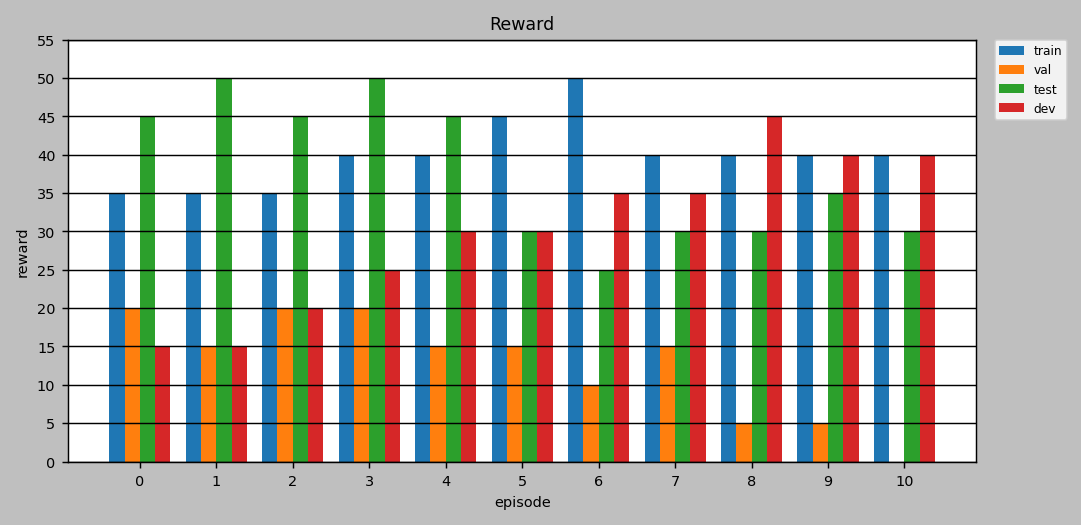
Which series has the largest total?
train
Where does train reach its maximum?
6
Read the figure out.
Title: Reward
x-axis: episode, ticks 0 1 2 3 4 5 6 7 8 9 10
y-axis: reward, ticks 0 5 10 15 20 25 30 35 40 45 50 55
Legend: train, val, test, dev
Values:
train: 35 35 35 40 40 45 50 40 40 40 40
val: 20 15 20 20 15 15 10 15 5 5 0
test: 45 50 45 50 45 30 25 30 30 35 30
dev: 15 15 20 25 30 30 35 35 45 40 40
